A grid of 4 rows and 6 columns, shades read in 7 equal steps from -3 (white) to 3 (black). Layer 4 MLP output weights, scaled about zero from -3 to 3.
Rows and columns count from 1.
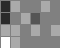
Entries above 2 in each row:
0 0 0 0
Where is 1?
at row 2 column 4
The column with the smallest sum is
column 2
